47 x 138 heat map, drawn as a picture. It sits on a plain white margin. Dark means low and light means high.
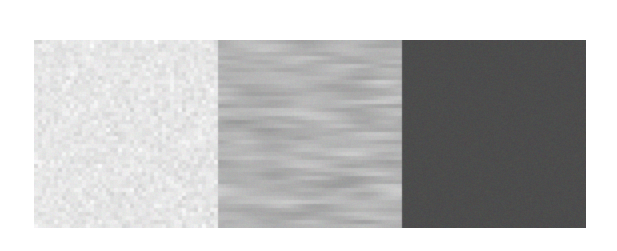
It is made of 1 by 3 panels. Panel 1,1: very high, fine-grained, faint in contrast. Panel 1,2: high, streaked across, faint in contrast. Panel 1,3: low, flat.
